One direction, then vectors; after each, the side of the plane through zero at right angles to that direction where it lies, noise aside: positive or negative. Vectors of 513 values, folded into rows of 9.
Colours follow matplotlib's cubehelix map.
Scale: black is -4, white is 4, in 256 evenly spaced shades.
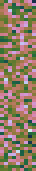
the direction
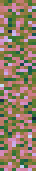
negative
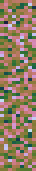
positive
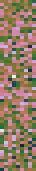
positive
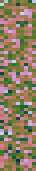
negative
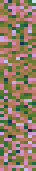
negative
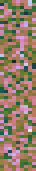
positive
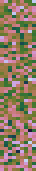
negative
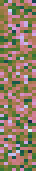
positive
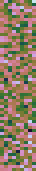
negative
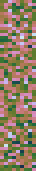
positive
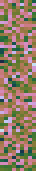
positive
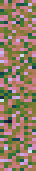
negative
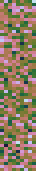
negative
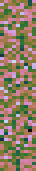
negative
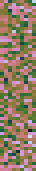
negative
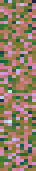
positive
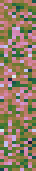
positive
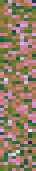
positive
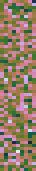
positive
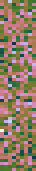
positive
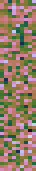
negative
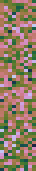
positive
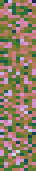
positive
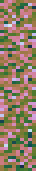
positive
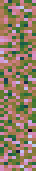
negative
